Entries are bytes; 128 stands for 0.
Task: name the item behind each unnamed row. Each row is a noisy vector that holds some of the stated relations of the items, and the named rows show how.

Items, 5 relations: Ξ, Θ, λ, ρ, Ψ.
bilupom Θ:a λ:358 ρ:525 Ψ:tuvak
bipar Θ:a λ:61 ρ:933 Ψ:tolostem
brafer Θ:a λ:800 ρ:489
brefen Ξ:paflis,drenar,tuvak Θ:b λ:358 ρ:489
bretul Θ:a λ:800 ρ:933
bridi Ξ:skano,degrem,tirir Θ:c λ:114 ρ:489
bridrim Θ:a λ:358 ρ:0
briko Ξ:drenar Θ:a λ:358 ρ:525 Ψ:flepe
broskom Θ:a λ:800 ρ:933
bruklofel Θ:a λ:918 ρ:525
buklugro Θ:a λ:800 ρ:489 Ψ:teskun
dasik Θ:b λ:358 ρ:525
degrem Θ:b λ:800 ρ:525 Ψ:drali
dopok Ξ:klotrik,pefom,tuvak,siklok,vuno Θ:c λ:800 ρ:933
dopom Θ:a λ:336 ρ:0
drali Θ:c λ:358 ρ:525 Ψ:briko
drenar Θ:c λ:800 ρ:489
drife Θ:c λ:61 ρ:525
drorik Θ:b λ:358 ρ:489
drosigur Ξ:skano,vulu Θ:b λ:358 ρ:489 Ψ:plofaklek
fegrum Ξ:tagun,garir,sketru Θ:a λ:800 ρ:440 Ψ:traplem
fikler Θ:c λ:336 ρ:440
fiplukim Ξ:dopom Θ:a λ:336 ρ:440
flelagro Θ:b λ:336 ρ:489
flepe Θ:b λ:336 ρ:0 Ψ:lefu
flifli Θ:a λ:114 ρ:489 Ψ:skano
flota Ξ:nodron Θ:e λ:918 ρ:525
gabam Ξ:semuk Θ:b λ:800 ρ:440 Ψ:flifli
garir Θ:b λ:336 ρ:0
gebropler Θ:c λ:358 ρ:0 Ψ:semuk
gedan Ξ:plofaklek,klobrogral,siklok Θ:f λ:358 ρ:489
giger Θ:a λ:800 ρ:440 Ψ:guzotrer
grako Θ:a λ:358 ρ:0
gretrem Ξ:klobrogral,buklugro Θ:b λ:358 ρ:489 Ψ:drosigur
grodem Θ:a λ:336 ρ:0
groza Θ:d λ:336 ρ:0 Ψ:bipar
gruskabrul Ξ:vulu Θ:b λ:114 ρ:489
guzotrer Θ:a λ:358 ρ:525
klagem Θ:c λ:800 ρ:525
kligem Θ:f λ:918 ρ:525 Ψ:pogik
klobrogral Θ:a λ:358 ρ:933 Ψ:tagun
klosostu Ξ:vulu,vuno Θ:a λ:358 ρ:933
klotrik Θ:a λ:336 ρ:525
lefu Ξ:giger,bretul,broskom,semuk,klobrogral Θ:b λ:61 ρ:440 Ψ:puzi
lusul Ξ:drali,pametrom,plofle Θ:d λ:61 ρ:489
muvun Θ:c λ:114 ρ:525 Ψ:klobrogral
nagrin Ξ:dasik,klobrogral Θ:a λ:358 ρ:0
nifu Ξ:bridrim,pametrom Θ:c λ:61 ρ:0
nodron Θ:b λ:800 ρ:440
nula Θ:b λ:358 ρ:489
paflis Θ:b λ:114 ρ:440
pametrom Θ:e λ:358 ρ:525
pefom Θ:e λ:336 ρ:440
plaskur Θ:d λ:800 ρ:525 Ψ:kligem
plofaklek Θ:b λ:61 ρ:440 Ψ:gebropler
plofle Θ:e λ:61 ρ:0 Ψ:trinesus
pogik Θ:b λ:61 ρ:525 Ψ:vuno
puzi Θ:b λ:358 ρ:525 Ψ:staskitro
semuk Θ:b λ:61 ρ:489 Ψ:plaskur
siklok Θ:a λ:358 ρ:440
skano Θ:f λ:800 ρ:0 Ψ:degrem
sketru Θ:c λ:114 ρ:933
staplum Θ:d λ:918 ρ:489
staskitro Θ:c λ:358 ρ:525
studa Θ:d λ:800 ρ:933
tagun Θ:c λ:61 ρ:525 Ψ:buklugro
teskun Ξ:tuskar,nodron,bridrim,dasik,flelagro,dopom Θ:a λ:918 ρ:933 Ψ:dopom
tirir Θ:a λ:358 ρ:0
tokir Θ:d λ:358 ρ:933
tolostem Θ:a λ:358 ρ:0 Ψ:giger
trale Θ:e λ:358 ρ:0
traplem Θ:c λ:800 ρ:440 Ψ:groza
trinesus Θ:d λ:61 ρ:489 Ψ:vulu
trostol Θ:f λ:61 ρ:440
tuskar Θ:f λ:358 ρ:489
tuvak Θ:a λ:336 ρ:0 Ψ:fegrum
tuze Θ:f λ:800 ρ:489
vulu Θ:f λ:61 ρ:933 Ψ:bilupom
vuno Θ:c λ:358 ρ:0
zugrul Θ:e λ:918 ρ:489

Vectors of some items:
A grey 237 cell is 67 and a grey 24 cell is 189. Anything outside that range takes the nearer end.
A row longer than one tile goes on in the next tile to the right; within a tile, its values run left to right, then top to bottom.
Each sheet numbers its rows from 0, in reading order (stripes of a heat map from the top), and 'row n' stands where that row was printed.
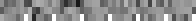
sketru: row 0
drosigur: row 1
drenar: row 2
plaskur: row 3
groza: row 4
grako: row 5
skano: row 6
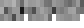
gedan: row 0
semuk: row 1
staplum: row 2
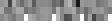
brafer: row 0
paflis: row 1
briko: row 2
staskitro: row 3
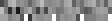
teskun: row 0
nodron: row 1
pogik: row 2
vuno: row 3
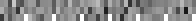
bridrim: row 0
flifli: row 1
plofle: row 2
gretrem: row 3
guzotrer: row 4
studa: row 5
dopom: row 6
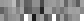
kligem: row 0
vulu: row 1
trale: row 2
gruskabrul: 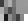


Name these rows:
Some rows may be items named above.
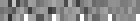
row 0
tolostem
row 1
klobrogral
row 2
tuvak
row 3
tokir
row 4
klagem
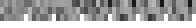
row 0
flelagro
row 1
bridi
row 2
gebropler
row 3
bipar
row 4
briko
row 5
briko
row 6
brefen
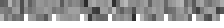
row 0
dopok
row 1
degrem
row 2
paflis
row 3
klosostu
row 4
flota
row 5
flifli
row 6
kligem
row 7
klobrogral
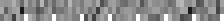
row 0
gedan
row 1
giger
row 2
garir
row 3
bilupom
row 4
trinesus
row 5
degrem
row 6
lefu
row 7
dopok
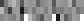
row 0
lusul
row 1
flifli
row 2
dasik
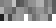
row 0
pametrom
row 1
kligem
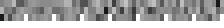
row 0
pametrom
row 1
traplem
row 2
kligem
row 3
gabam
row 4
nifu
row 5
fegrum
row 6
grodem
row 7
brefen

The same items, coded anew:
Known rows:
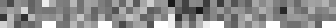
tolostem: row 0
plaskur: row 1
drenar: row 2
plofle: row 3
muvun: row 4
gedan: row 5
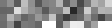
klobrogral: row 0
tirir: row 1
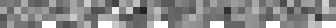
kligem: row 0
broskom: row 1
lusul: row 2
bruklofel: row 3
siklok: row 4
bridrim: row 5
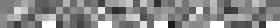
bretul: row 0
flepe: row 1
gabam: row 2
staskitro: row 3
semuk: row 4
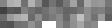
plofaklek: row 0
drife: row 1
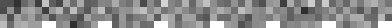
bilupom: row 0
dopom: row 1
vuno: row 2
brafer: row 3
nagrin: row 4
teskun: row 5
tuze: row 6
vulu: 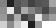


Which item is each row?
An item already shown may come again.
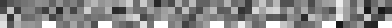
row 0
trinesus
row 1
brefen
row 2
gabam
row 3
dopom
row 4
drosigur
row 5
groza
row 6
sketru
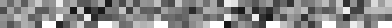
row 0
drenar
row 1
fegrum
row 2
traplem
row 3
fiplukim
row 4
garir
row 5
bipar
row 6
bridi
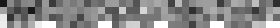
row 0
plofle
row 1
grodem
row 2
klosostu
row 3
flelagro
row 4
nodron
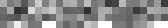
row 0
drosigur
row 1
nodron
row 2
fiplukim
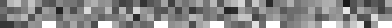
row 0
lefu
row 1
brefen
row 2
tuvak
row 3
flota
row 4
gabam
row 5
gebropler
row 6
vulu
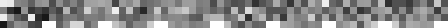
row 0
garir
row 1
klosostu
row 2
nifu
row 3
studa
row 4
tuvak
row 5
guzotrer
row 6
pametrom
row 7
bilupom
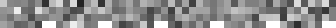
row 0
flifli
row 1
degrem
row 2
buklugro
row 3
paflis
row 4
dopok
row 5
giger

